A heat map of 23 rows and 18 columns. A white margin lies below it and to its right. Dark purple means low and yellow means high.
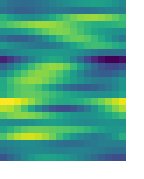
The middle left is the ninth with the highest average. The grain runs across in streaks. The histogram is bell-shaped. The ninth with the lowest average is the middle right. The bottom right is the calmest part.
